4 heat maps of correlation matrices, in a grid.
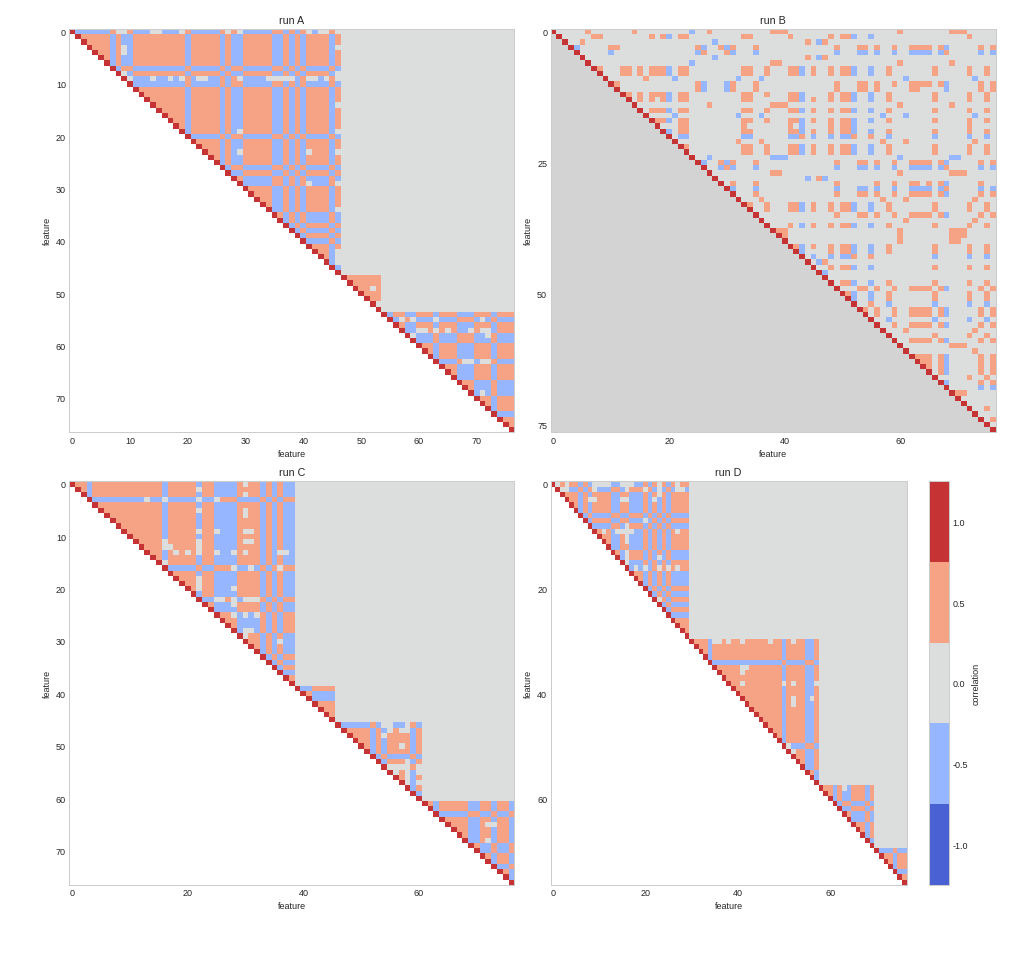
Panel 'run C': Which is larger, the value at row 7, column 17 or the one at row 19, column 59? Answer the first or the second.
the first
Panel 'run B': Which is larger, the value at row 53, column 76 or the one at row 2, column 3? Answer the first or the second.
the first
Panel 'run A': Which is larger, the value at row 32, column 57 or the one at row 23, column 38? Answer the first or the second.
the first
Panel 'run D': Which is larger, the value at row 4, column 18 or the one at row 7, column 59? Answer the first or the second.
the second
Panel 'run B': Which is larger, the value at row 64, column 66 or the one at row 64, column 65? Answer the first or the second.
the second
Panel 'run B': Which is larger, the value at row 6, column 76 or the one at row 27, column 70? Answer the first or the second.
the second
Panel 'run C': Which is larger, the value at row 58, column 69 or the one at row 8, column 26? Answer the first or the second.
the first
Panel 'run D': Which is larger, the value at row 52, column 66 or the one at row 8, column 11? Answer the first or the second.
the first
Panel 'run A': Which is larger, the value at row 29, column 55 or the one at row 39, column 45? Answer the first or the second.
the first
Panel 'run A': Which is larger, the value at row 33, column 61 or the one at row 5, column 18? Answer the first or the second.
the second
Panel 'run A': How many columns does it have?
77
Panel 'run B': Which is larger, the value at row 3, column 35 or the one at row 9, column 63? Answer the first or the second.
the first
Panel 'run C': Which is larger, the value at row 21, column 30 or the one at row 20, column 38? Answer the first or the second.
the first
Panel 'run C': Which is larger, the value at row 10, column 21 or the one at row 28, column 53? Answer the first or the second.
the first
